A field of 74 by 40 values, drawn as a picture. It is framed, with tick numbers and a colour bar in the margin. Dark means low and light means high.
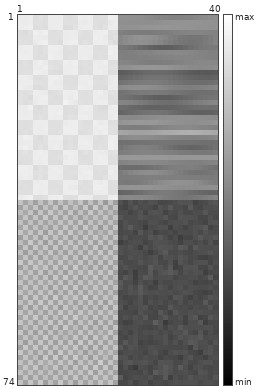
It is made of 2 by 2 panels. Panel 1,1: very high, checkered, faint in contrast. Panel 1,2: middling, streaked across. Panel 2,1: high, checkered. Panel 2,2: low, fine-grained, faint in contrast.
